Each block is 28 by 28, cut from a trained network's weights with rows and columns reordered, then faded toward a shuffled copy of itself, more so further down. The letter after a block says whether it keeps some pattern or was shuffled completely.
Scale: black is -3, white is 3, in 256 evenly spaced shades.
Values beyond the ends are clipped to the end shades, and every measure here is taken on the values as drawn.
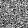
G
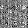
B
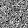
G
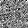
G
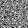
G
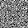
B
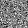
G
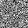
B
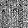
B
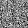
G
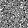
G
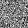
G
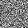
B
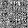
B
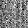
B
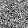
G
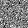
G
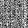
B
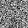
B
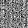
B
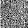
B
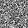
G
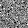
G
